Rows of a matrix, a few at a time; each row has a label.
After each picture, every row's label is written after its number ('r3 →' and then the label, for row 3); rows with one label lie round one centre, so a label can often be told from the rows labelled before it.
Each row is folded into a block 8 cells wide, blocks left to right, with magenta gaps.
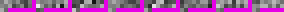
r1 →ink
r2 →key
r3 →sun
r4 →ink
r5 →sun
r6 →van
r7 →key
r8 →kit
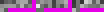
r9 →kit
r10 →key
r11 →sun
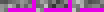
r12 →kit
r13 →ink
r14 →ink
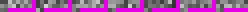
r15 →kit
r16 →sun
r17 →kit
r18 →key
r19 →van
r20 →key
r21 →kit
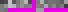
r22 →kit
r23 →ink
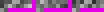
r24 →sun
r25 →ink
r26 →sun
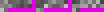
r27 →ink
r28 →sun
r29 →kit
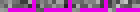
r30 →ink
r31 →van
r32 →van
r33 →sun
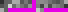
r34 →sun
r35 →ink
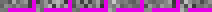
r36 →van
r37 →kit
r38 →van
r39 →ink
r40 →van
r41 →ink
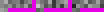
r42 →ink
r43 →key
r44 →van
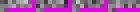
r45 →kit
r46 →van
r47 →ink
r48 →kit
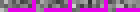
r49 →ink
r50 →ink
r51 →key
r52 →kit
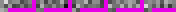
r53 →ink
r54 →van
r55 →van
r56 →kit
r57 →key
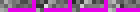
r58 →ink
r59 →sun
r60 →sun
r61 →ink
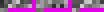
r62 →sun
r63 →key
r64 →sun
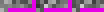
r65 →ink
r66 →sun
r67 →sun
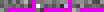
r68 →van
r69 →key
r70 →ink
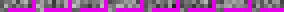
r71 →van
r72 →key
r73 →key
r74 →kit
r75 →van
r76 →van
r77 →kit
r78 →van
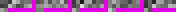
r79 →sun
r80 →kit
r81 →sun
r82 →ink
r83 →sun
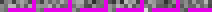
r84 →kit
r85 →kit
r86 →ink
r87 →kit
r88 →ink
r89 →van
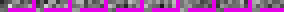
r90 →sun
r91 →sun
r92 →ink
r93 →key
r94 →key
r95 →ink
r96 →van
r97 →ink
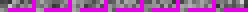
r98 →sun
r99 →ink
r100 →ink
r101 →kit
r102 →kit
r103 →kit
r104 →van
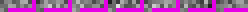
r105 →kit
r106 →kit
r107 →ink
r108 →sun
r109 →kit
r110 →van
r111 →kit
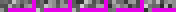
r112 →sun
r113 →sun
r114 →sun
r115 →van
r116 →key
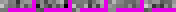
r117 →key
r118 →van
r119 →key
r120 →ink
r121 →key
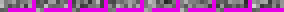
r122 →key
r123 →sun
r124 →van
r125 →kit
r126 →ink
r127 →ink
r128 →van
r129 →key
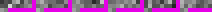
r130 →sun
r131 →ink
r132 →ink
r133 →kit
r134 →van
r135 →ink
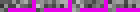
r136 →van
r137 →key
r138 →ink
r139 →key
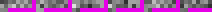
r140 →kit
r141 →ink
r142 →key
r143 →key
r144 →kit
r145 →van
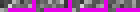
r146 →sun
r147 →van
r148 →sun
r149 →van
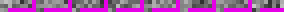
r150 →ink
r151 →kit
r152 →van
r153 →sun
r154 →kit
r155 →ink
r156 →ink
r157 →key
